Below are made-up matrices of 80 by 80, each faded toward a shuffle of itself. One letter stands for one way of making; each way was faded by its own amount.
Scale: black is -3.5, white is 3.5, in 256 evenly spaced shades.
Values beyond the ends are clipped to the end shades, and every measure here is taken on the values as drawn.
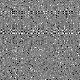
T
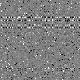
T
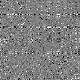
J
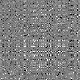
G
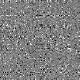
J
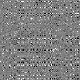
G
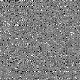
J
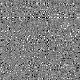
J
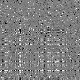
T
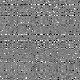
G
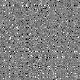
J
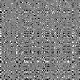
G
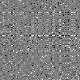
T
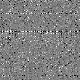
J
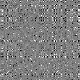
G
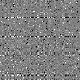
T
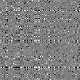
G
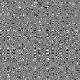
T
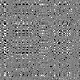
G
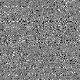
J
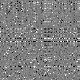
T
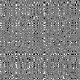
G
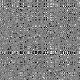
G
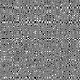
G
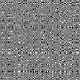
G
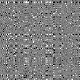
G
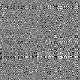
G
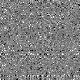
J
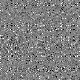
J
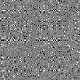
T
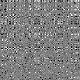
G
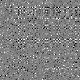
T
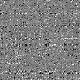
J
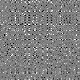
G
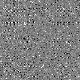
J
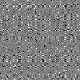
G
